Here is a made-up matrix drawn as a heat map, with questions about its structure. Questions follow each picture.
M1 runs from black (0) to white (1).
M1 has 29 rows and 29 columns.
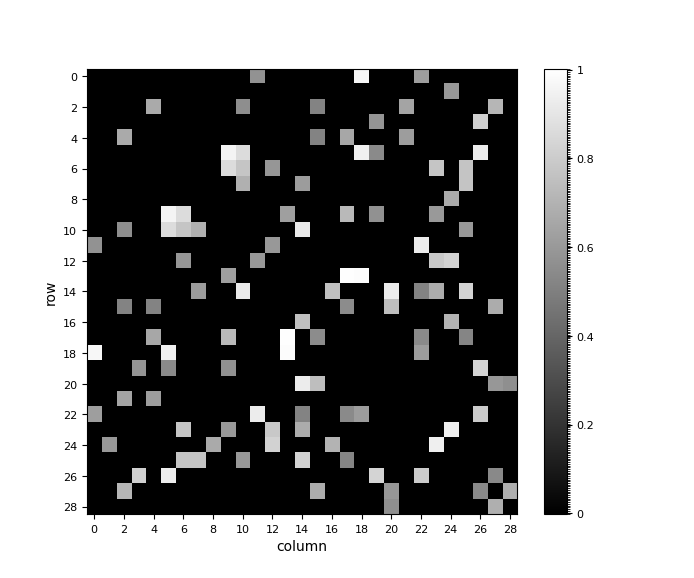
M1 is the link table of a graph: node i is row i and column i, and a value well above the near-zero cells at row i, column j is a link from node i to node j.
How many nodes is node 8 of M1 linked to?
1
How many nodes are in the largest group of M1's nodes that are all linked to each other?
4
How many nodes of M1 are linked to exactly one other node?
2
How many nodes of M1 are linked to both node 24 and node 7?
0
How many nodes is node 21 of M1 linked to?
2
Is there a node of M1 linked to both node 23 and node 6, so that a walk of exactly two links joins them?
yes
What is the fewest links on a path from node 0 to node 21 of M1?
4
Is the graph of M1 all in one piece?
yes
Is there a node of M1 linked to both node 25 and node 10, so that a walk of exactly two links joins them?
yes
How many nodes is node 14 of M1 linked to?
7
